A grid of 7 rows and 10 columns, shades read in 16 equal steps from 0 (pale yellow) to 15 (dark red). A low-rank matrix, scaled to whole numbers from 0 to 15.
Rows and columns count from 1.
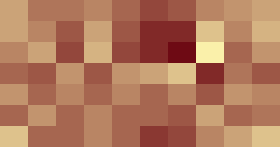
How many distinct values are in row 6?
6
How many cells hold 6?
7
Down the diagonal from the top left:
5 7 11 10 7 9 11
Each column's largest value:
9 10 11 10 11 13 15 13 9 10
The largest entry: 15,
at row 3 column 7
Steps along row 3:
down up down up up up down up down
